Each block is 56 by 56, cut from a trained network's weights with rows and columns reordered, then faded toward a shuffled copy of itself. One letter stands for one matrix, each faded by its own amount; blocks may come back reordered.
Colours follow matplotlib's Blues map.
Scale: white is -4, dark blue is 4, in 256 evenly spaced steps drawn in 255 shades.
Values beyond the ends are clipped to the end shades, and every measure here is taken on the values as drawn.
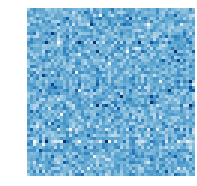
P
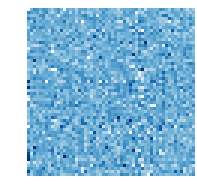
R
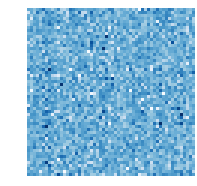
P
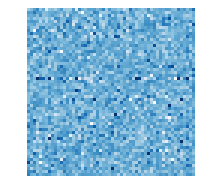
P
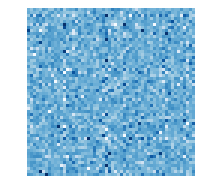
R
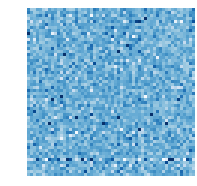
P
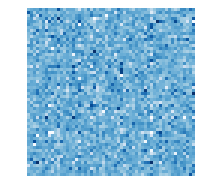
R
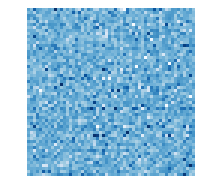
P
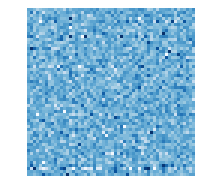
P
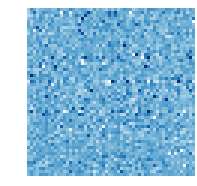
P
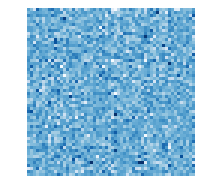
R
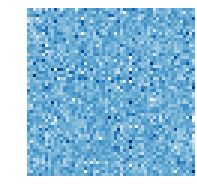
R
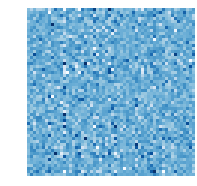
R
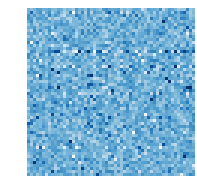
P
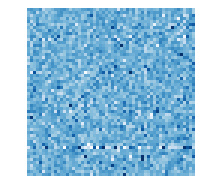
P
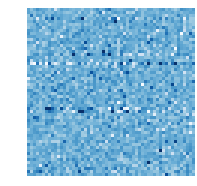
P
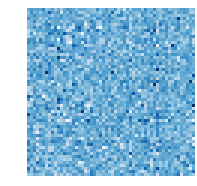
R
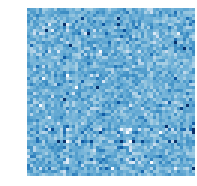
P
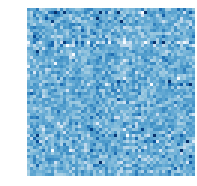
P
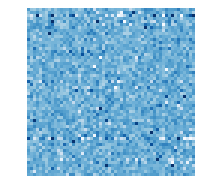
P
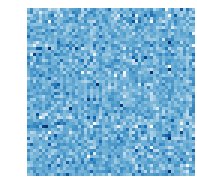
R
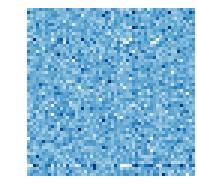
P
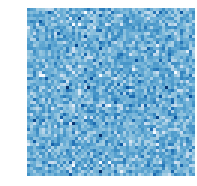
R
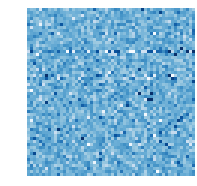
P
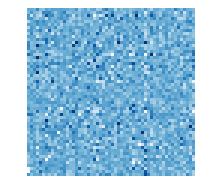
R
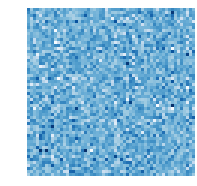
R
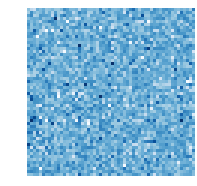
P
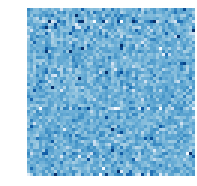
P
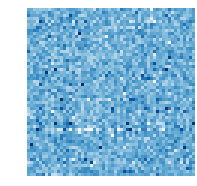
P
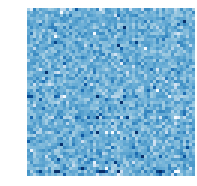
P
